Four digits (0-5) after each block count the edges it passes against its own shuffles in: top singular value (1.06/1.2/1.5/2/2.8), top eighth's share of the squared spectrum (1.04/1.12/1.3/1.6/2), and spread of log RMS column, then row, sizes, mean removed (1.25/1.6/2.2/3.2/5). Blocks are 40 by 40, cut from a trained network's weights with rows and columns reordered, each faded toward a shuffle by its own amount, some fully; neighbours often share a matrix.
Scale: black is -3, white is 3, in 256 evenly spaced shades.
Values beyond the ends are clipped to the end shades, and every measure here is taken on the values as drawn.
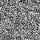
0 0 0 0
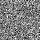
0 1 0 0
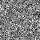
0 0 0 0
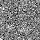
0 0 0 0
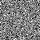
0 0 0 0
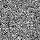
2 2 1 0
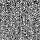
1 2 0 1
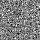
0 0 0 0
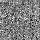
1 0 0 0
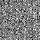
2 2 0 2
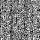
2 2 0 2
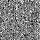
1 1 0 0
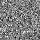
0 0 0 1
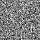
1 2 1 0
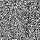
1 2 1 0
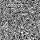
1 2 1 1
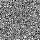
1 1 0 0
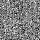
1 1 0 0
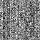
3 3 1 1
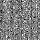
2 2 0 1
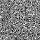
2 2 0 0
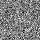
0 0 0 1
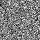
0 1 0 0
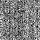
2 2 0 1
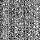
3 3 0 2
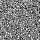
0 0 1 0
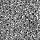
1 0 0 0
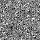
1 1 0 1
